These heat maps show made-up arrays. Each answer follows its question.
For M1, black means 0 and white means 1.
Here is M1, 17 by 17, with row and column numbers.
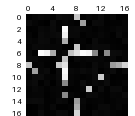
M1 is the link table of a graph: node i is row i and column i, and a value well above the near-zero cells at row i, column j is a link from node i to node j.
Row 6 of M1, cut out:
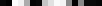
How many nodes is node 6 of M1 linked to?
9
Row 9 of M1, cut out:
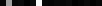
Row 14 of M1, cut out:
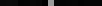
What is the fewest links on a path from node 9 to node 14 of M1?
3
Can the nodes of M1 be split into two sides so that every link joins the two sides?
yes
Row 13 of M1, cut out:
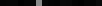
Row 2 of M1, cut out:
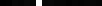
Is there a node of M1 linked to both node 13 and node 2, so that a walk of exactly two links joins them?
yes
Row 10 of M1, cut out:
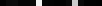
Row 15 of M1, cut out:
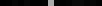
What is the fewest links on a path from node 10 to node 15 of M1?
3
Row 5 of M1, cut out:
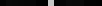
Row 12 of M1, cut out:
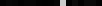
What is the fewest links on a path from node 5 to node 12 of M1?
4
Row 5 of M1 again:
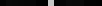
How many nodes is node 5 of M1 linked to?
1
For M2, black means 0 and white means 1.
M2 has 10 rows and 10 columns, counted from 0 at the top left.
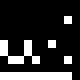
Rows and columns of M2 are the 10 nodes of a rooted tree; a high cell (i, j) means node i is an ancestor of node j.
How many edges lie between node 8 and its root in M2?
3
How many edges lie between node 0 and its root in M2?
3
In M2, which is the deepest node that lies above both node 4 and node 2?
7
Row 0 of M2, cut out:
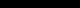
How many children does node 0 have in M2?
0
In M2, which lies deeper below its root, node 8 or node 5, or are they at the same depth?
node 8
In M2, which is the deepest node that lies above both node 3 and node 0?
6
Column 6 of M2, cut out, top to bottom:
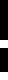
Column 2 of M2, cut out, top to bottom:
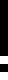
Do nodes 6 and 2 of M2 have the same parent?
no
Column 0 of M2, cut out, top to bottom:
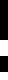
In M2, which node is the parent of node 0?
6
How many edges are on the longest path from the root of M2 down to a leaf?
3
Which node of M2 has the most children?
7
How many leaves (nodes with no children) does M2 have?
5
